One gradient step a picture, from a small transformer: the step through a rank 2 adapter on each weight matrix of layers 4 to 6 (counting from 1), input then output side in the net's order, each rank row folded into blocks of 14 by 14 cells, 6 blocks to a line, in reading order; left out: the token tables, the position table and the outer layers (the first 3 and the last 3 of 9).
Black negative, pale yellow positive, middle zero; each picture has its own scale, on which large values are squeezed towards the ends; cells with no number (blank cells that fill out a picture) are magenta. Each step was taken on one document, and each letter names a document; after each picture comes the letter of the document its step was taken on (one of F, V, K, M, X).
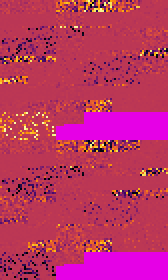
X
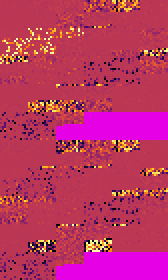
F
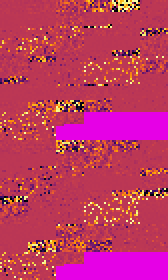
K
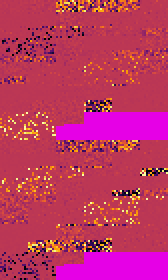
X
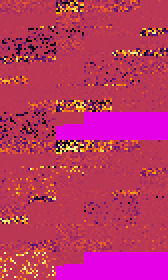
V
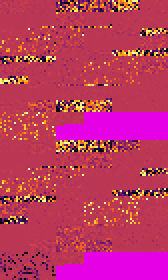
X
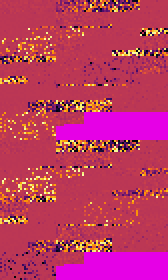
K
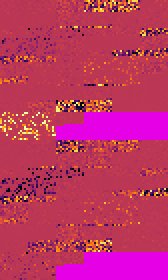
X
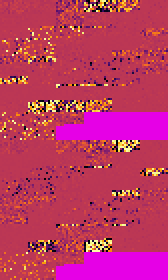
F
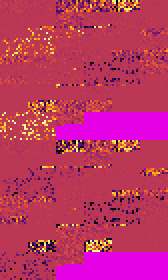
F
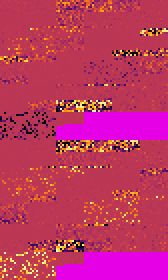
V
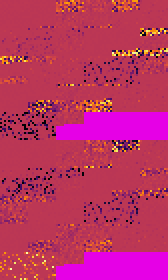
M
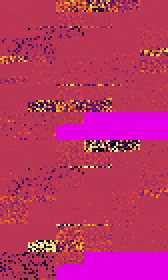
M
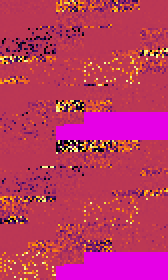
K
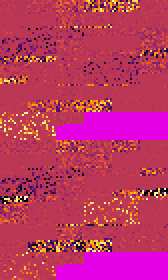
X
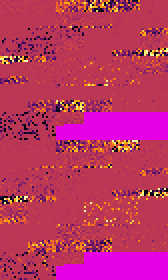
K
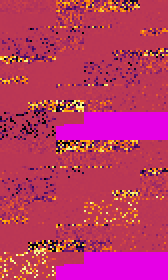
V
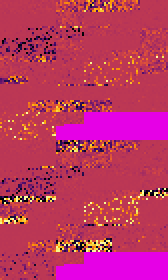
K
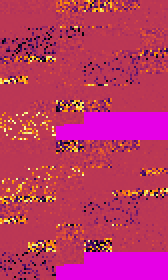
X
